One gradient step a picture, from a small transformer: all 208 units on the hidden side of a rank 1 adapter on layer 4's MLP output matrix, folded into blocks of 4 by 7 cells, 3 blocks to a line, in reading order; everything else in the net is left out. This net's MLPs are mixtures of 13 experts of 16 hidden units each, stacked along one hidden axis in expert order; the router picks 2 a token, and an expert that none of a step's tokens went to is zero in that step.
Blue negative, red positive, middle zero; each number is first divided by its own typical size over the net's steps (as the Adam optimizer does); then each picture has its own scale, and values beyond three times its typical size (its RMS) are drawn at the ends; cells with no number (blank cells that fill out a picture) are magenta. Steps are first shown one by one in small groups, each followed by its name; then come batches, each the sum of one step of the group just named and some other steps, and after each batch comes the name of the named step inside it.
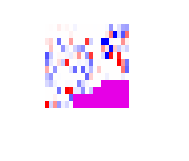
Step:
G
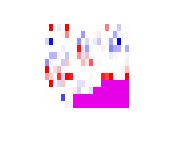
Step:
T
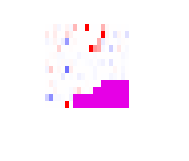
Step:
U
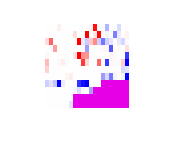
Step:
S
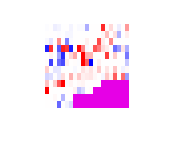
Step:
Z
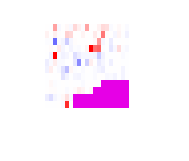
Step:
U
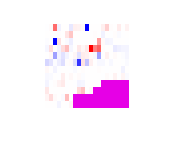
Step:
Z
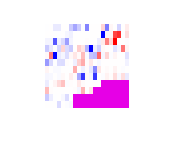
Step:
Z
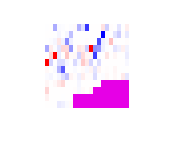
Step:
Z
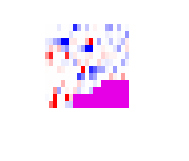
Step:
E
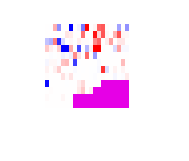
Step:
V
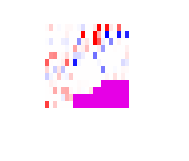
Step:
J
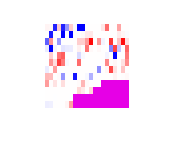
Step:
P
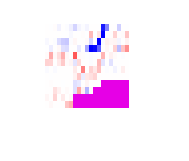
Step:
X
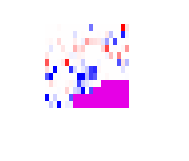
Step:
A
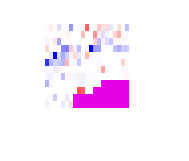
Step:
V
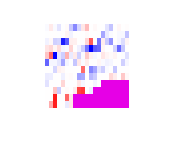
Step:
E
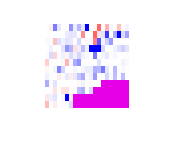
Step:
J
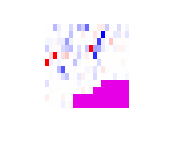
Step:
V
